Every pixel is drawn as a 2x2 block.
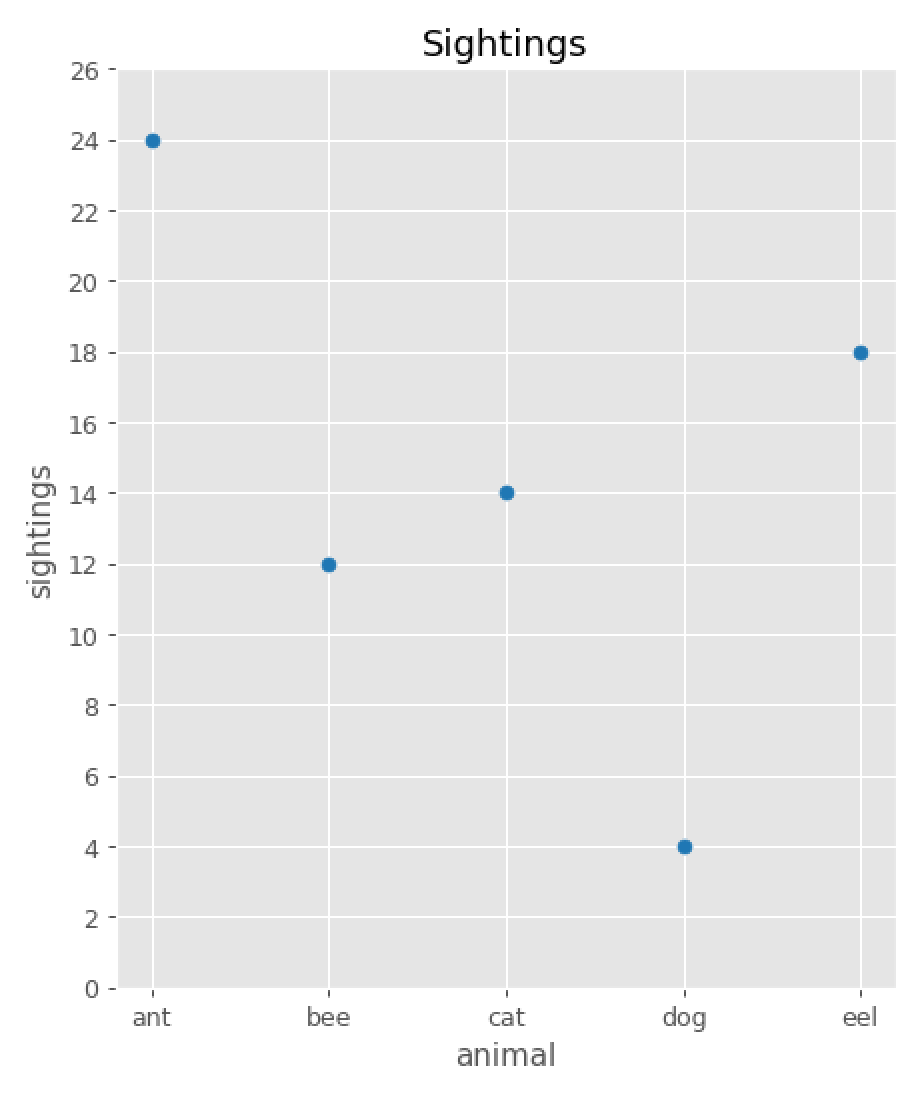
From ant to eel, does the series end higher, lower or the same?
lower
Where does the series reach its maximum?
ant
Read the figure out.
Title: Sightings
x-axis: animal, ticks ant bee cat dog eel
y-axis: sightings, ticks 0 2 4 6 8 10 12 14 16 18 20 22 24 26
Values:
24 12 14 4 18
